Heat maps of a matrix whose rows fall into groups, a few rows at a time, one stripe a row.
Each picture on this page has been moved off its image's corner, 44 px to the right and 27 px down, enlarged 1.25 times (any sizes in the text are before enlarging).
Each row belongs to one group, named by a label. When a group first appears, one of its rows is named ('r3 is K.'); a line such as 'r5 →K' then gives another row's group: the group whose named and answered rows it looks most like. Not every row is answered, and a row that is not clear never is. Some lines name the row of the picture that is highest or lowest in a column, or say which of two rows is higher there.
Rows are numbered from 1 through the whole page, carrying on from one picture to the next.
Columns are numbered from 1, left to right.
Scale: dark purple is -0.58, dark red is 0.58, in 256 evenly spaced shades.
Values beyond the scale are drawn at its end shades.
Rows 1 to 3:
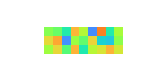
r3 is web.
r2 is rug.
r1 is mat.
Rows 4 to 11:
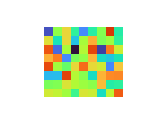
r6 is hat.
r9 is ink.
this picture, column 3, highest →9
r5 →hat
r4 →ink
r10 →mat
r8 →rug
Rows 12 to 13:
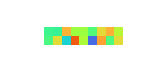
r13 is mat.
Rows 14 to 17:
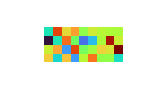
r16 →web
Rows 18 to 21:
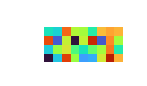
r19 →hat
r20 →ink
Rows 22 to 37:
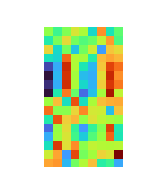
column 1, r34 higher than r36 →No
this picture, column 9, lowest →37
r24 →hat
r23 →ink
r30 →web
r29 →ink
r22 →mat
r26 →ink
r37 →rug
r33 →ink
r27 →ink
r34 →ink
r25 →ink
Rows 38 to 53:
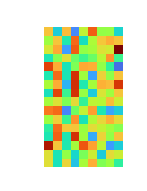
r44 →web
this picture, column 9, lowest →42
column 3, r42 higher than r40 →Yes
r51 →rug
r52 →hat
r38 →hat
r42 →rug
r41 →ink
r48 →web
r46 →web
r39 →web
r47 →rug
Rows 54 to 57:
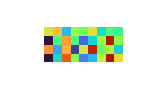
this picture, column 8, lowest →54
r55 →ink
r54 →rug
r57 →ink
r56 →hat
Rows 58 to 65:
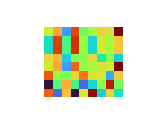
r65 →hat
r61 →rug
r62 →web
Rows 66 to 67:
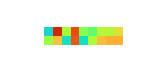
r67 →web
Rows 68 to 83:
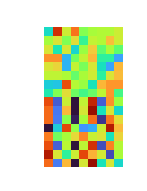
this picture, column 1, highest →82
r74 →ink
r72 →rug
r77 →hat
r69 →web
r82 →rug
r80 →rug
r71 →rug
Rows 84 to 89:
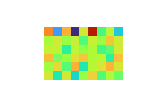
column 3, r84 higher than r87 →Yes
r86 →rug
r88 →web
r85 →web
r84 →hat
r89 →hat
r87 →rug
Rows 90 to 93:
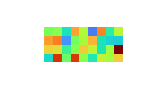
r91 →rug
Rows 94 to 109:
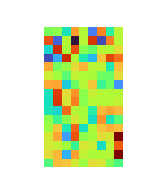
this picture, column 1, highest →95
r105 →web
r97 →ink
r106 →web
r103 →ink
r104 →mat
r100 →rug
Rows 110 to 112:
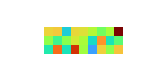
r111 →mat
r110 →web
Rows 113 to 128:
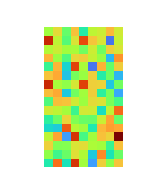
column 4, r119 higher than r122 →Yes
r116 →rug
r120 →rug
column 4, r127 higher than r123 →Yes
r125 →web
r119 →rug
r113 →web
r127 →mat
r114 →rug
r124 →ink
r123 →ink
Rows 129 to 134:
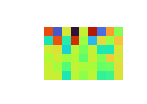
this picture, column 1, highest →129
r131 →rug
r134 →rug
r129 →hat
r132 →web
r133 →rug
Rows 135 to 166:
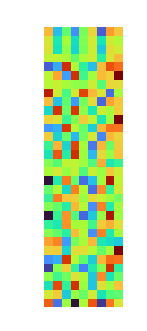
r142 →rug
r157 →ink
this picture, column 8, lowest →142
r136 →hat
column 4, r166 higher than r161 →No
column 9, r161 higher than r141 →Yes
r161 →ink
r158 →mat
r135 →hat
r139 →ink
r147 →hat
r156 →ink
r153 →mat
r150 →mat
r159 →rug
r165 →rug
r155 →mat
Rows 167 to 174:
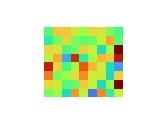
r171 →rug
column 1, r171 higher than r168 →Yes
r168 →ink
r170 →web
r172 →rug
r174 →mat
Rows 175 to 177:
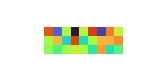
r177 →mat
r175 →hat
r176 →web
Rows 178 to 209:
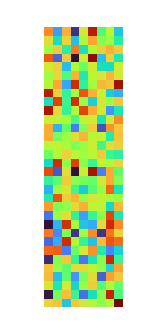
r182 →rug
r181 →hat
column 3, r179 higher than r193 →Yes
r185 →rug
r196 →ink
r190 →rug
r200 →ink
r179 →hat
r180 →web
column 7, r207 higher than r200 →No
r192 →mat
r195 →ink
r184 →web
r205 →rug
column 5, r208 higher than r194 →No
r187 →rug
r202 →ink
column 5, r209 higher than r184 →Yes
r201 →hat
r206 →hat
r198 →rug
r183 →web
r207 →hat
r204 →ink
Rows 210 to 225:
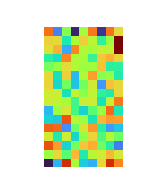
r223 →rug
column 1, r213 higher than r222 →No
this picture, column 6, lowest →225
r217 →rug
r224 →web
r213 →ink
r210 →hat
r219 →ink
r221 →rug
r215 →hat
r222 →hat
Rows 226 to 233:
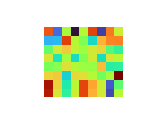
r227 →ink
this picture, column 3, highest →227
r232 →rug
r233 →rug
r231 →web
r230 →mat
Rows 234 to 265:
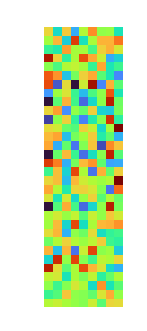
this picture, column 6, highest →240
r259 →hat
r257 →rug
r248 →ink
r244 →ink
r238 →mat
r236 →ink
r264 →ink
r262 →rug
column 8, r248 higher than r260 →Yes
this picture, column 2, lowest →240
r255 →web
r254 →ink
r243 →rug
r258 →mat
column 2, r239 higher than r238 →Yes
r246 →rug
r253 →hat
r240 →hat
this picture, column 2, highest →260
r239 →rug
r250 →mat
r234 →hat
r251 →web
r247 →hat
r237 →rug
